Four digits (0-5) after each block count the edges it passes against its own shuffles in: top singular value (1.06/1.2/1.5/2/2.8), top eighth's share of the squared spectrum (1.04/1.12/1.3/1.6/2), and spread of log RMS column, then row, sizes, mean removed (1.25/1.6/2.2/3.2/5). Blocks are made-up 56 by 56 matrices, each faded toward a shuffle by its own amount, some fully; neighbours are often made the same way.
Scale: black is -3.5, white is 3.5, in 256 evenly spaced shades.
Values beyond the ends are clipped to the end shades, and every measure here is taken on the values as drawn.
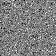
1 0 0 0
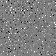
2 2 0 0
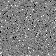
0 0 0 0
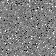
0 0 0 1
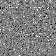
1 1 0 1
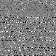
2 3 0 3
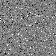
0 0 0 0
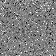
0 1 0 0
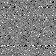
2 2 0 2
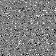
1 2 0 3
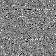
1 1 0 2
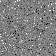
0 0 0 0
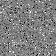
0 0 0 0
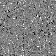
1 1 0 0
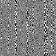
3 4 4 0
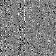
2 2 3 0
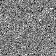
0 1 0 1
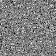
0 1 0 1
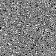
2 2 0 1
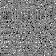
3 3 1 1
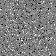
2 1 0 0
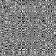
4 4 2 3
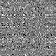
4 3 1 2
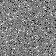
1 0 0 0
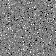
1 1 0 0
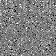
2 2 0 0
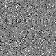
3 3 1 1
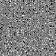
3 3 1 1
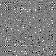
4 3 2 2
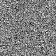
2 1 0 0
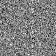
2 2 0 0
